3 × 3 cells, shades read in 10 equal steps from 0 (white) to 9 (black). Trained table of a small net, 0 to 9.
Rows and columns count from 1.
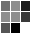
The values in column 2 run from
4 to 9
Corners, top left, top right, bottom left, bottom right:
5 8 6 0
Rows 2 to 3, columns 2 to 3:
4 7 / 9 0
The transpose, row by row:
5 4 6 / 4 4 9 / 8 7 0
